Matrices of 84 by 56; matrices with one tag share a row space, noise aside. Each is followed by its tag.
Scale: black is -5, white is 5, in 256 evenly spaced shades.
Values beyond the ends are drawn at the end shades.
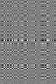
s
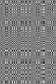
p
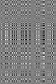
p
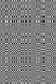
p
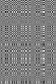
p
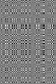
p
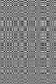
s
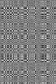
s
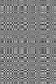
s
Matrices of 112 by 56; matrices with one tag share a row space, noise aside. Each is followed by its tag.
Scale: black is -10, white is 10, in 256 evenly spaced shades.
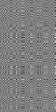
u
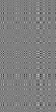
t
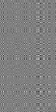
t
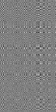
t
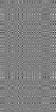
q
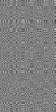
u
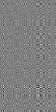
t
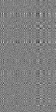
t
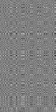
u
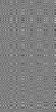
u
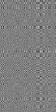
t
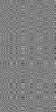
u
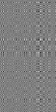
t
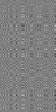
u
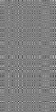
q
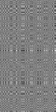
u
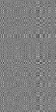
t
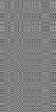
q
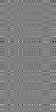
q
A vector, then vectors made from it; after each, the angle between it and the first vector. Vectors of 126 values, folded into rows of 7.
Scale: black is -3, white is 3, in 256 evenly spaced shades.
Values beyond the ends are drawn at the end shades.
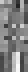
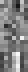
nearly parallel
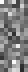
partly aligned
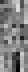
nearly opposite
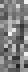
partly opposed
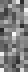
partly opposed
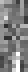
nearly parallel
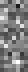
partly aligned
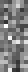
partly opposed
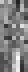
nearly parallel
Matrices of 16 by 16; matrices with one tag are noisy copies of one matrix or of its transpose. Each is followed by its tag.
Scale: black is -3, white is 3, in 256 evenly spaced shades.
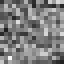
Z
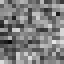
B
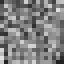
Z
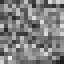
Z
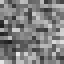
B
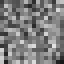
Z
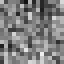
B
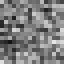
B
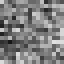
B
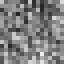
B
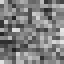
B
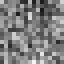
B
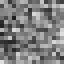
B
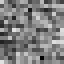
B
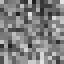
B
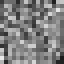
Z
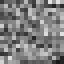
Z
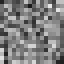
Z
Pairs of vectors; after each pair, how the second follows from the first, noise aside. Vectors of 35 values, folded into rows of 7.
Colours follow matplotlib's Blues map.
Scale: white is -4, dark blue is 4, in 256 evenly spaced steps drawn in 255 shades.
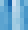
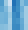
negated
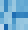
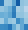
shuffled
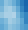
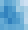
negated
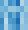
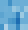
partly zeroed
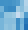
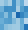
sign-scrambled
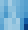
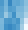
negated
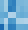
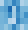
shuffled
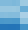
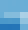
partly zeroed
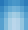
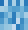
sign-scrambled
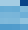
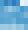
negated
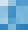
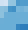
partly zeroed
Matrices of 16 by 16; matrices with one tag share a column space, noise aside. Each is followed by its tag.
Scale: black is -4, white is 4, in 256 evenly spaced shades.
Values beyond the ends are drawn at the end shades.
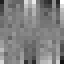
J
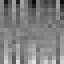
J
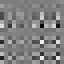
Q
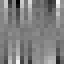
J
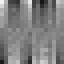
J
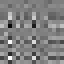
Q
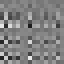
Q
